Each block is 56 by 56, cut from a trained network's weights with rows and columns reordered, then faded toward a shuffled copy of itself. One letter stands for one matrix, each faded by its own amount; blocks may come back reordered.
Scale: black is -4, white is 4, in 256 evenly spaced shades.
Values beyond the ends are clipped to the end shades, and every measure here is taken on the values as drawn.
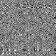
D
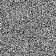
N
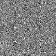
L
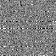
D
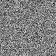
N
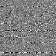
D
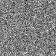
L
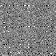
D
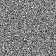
N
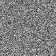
L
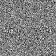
L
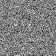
L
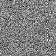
L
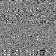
D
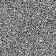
N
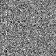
L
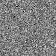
N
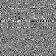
D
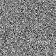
N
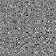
D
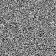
N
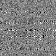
D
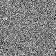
L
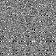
D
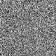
L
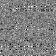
D
